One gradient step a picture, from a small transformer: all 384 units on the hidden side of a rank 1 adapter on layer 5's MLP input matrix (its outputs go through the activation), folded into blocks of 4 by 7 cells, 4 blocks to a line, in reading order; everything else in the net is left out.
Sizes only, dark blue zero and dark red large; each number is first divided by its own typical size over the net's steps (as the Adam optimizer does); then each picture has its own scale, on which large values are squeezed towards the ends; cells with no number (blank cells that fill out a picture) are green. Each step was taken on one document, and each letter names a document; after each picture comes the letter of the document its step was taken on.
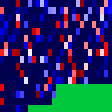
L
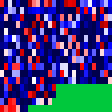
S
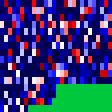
S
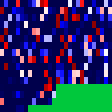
L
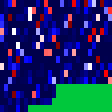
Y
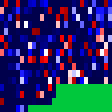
L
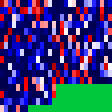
S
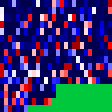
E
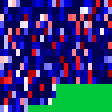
E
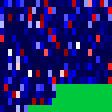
Y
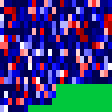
S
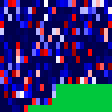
E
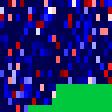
Y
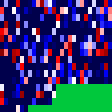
L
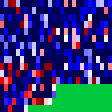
E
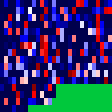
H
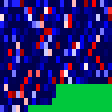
Y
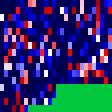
H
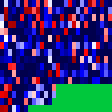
S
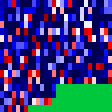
E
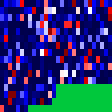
Y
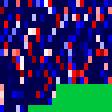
L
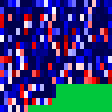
E
